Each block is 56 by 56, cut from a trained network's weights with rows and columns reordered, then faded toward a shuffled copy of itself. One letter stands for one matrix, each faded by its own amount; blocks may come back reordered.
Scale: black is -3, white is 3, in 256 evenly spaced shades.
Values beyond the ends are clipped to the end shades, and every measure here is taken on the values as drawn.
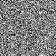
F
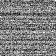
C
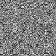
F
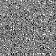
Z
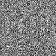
F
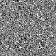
Z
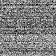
C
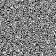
Z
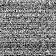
C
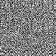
F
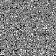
Z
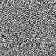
F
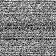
C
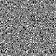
Z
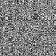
F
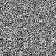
F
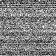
C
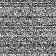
C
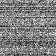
C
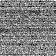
C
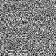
F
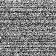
C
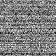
C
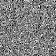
Z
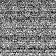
C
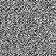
F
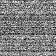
C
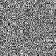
F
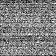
C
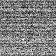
C
